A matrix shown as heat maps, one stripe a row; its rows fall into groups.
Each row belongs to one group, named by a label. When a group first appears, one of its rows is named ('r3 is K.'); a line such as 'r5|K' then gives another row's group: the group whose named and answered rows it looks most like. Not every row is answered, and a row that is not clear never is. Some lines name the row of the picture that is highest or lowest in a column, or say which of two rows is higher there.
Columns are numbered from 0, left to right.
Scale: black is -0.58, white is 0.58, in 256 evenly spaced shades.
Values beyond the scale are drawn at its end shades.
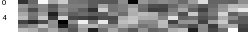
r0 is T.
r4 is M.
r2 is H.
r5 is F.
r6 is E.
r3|M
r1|H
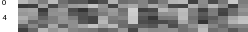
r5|H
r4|H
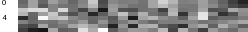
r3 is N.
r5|H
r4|T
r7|F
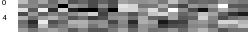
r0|M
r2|M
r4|N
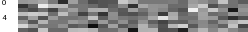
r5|H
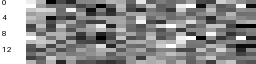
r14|T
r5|H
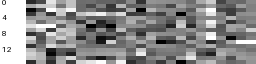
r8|T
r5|N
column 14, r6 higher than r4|No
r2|T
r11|T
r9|N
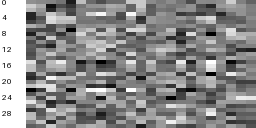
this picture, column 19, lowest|3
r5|T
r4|T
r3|E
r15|N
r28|N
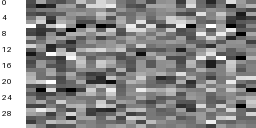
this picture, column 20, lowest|6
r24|H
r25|E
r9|N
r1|F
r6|N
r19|H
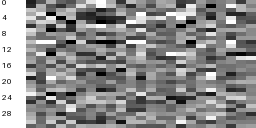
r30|M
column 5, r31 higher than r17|Yes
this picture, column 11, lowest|19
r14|H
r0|E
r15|M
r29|N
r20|H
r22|N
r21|N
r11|M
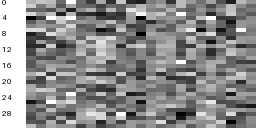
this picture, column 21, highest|7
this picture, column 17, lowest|7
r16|T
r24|M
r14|F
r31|N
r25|T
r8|T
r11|E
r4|T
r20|E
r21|N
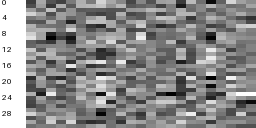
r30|M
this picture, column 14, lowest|23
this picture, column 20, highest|19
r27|N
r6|H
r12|N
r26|E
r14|N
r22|E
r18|N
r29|T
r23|H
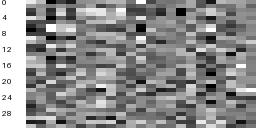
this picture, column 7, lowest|22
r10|H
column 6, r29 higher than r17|No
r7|T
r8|F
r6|T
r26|E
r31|N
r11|T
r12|E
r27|T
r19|F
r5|F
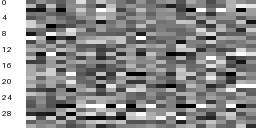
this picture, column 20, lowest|18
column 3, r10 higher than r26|Yes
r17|M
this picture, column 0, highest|9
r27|F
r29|M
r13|H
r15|E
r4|E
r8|T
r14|N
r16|N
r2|E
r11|M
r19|N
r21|H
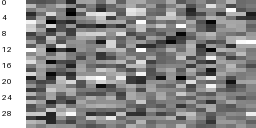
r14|N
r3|E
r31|M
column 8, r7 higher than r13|Yes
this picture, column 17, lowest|11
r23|M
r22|T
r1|N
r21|N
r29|F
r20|F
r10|H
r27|T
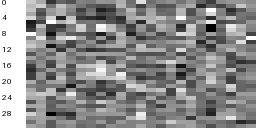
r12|M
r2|N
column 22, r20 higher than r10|Yes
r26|H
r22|M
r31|H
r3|N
